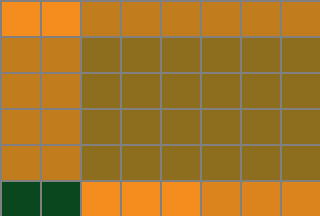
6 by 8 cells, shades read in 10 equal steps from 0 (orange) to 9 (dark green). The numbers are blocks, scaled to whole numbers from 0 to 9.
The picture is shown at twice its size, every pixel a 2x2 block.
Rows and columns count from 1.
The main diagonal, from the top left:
0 2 4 4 4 1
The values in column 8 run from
1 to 4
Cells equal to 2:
14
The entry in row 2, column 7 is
4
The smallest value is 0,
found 5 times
